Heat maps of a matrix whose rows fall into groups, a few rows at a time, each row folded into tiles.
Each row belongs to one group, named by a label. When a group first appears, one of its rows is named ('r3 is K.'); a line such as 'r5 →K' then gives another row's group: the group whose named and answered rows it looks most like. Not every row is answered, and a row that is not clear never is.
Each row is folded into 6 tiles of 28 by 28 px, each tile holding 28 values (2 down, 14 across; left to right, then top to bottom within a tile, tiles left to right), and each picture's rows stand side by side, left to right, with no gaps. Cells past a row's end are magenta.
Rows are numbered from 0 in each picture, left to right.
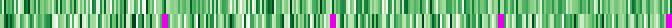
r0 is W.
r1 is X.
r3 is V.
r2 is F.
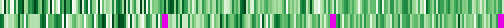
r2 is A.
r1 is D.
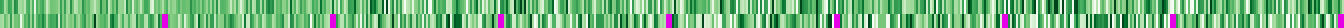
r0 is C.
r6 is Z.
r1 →X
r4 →V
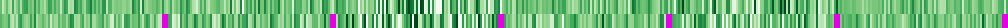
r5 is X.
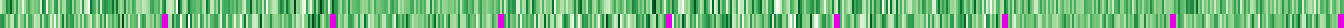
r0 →A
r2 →V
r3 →F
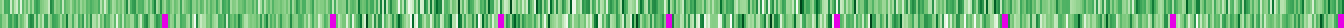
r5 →Z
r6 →V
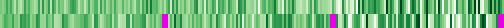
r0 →F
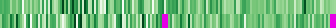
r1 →D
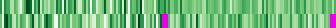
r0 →W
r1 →V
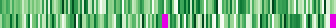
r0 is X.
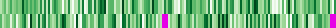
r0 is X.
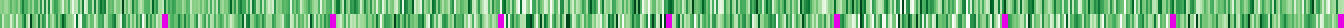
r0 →X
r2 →D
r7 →D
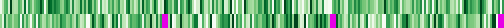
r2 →V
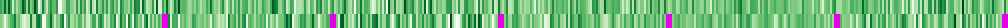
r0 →D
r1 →A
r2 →F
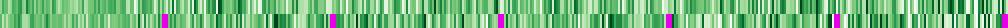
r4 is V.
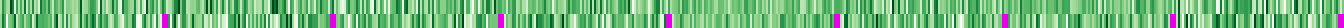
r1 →A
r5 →F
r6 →V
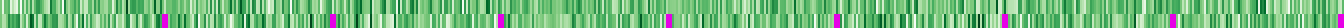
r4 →X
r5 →F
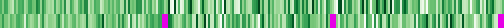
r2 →Z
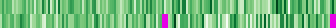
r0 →F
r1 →A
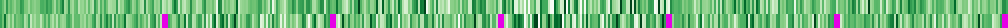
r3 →C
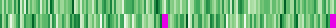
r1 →C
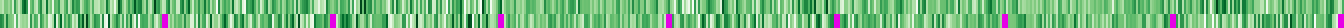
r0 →Z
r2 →W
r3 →W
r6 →C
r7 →Z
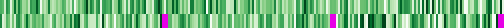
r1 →D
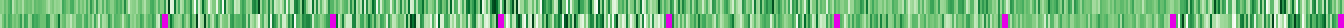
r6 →Z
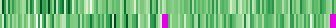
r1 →X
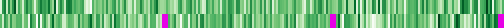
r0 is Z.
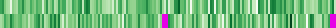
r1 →A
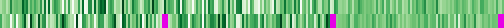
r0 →X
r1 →C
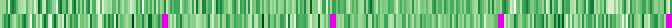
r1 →D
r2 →D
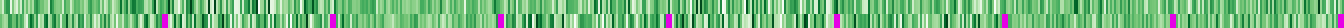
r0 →C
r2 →W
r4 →W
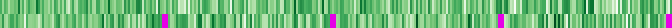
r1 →C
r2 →W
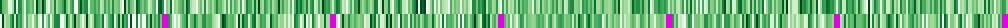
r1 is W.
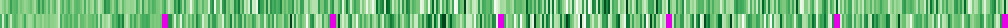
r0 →A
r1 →A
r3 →X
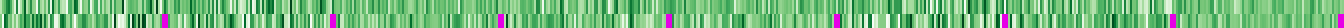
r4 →V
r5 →V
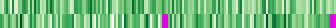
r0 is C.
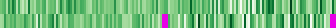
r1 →X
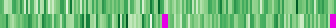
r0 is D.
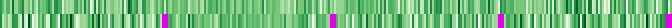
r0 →V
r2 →X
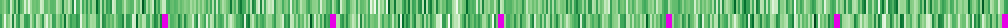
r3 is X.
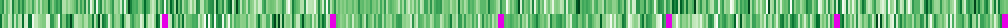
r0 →V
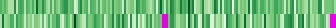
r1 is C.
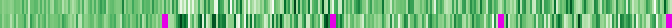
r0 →X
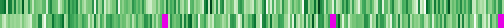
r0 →D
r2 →A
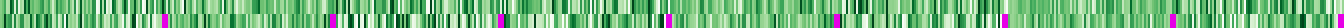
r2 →V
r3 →V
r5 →Z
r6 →X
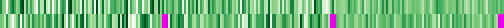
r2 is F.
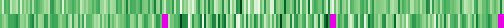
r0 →C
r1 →C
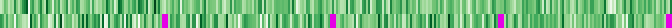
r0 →Z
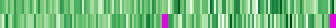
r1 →A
